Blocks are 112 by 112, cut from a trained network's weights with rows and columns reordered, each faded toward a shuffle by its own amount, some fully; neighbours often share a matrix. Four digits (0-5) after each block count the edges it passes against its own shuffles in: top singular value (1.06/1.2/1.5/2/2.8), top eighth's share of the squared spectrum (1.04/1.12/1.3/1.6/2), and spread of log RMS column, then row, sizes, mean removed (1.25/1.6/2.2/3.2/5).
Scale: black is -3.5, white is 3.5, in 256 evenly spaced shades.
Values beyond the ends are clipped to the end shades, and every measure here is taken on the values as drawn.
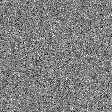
0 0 0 0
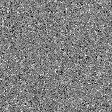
1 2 0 1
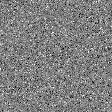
1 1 0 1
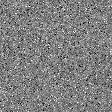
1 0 0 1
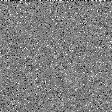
3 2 1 1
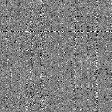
4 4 3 2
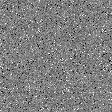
1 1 0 0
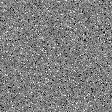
0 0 0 0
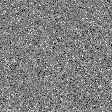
0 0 0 0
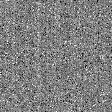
2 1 0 1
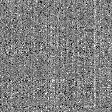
3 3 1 2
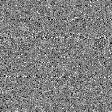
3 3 0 3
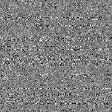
3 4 1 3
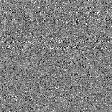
3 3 1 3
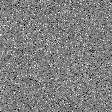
0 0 0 0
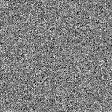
2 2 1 0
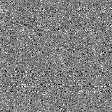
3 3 0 3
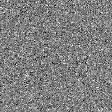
2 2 0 1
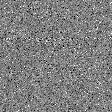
1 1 0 1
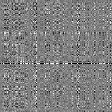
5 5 4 3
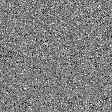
1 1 0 1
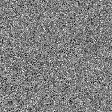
2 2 1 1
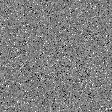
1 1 0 0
